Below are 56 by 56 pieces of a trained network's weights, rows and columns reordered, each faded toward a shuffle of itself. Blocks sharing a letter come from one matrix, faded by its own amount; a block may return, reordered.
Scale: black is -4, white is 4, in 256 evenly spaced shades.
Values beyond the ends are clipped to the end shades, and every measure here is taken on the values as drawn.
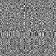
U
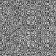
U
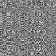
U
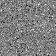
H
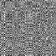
U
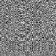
U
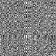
U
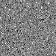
H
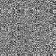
U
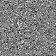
H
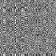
U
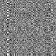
U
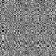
U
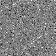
H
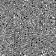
H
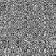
U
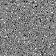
H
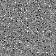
H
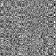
U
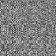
U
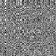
U
